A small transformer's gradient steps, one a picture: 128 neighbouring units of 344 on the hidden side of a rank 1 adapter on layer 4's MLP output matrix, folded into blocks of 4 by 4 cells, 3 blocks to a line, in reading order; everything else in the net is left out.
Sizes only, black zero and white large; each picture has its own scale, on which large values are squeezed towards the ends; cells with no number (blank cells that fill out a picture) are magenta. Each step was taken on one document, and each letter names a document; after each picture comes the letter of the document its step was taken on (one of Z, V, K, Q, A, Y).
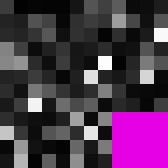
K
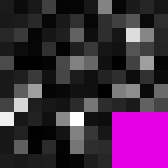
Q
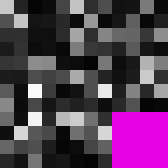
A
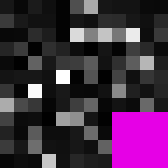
Q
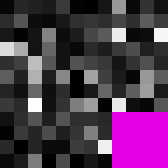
K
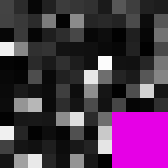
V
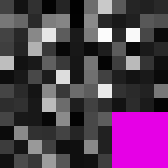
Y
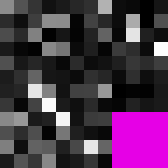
Y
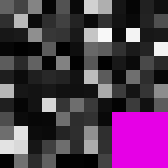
Y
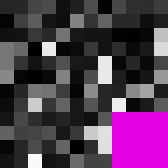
V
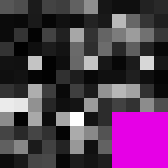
Q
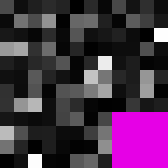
V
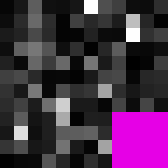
Y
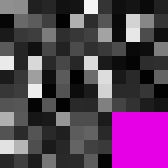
Y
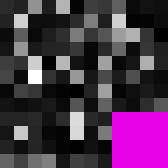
A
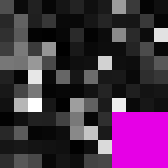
K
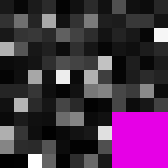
V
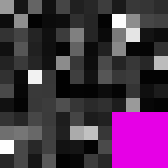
A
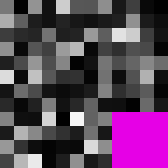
A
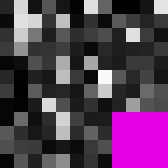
Y
